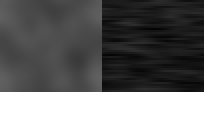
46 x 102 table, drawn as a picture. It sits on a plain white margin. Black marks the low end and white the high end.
The table splits into one row of 2 panels. Panel 1,1: low, smooth, faint in contrast. Panel 1,2: very low, streaked across, faint in contrast.
